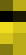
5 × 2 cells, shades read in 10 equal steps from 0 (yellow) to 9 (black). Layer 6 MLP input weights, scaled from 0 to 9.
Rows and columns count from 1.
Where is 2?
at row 1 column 2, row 4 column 2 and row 5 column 2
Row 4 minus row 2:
-8 -6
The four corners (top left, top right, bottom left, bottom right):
5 2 4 2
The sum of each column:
19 15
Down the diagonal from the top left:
5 8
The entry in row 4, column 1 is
1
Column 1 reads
5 9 0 1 4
